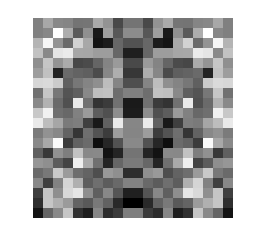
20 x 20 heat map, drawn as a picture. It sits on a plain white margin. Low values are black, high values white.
Mirror symmetry: left to right. Ninth with the lowest average: bottom middle. Histogram: bell-shaped. Average level on the scale: 50%.
